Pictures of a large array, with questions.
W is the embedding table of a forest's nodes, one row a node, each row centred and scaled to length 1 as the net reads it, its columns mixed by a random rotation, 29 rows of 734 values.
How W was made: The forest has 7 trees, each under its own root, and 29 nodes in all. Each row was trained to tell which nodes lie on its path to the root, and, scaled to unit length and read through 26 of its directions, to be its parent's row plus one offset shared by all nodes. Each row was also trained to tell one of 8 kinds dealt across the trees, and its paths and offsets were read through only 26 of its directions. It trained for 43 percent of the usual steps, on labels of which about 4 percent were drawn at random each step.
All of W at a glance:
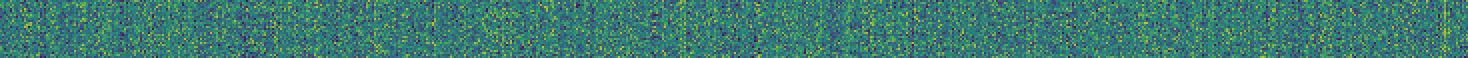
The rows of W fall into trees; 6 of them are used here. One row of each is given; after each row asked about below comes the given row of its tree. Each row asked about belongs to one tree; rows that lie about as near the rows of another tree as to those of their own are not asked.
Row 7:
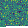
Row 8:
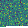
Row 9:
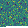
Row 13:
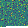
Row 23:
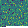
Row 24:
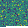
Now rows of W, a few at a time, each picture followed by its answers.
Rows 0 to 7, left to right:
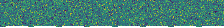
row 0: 23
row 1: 24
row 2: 9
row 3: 24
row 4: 8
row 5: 9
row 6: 23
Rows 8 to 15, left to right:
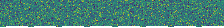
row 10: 24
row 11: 7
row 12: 7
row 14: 23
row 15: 24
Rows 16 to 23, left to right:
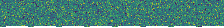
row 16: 23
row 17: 9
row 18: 7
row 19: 8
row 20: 7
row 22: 9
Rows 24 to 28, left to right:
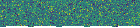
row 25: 23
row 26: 13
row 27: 7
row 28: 8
